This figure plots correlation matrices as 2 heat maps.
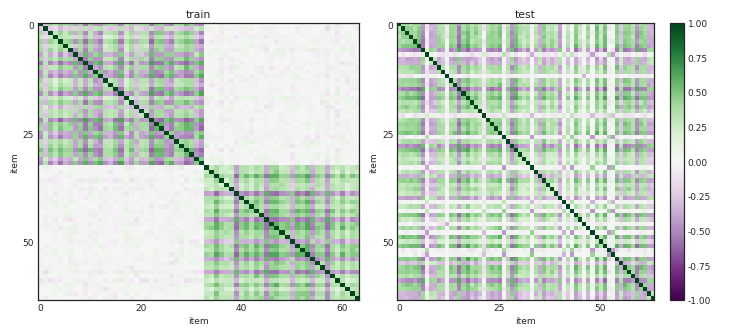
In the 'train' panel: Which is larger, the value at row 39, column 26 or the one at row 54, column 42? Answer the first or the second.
the first
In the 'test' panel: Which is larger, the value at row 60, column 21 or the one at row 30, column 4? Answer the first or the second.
the second
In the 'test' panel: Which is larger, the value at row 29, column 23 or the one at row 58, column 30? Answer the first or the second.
the first
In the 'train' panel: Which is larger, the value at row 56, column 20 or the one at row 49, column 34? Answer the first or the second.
the second
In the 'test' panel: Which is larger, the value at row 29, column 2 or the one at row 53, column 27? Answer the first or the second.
the first
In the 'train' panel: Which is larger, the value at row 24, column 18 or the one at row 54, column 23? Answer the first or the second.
the first
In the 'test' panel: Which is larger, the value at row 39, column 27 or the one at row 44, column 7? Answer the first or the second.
the first
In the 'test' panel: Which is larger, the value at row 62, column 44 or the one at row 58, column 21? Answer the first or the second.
the second
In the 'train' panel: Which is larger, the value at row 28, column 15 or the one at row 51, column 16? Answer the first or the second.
the first
